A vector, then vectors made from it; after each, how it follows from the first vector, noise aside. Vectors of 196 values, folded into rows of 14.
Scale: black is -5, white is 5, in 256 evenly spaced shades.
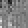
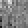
negated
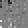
partly zeroed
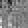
copied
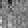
copied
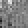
negated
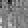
copied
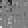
partly zeroed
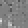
partly zeroed
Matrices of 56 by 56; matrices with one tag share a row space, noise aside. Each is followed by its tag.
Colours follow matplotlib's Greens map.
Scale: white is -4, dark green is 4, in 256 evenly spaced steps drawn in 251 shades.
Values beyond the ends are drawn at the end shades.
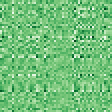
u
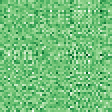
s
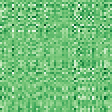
u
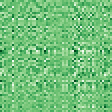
u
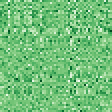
s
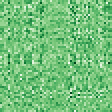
s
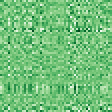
s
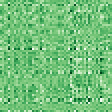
s
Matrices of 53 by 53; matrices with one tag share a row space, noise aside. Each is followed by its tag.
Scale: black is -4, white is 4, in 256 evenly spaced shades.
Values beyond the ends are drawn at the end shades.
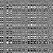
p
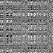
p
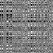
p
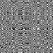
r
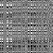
p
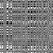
p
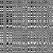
p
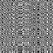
r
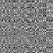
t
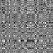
t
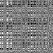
p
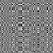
r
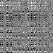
p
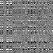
p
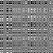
p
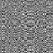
t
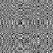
r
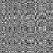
t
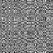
t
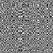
r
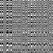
p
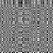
r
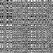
p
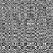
t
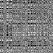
p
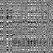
p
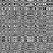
t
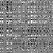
p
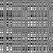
p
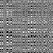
p
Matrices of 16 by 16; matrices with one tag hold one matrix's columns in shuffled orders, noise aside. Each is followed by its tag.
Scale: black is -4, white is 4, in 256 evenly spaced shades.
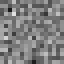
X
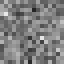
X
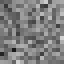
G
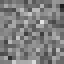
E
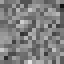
E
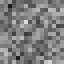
E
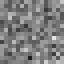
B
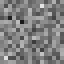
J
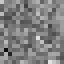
G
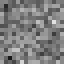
E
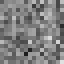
G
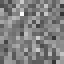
X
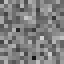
B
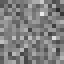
X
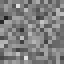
J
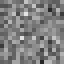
X
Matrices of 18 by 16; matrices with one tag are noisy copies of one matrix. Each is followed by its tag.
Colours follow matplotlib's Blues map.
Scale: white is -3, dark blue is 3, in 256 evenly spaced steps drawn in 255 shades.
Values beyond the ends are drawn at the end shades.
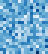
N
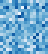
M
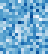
N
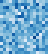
M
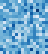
N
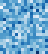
N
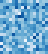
M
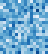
N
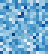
M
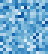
M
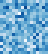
M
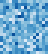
M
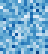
N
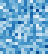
N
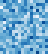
N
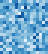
M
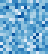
M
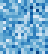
N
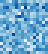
M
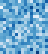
N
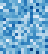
N
